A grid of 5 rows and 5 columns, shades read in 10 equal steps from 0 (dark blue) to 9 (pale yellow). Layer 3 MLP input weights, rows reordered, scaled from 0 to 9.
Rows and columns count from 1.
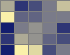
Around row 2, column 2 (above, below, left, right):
1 4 9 3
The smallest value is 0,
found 2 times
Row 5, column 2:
9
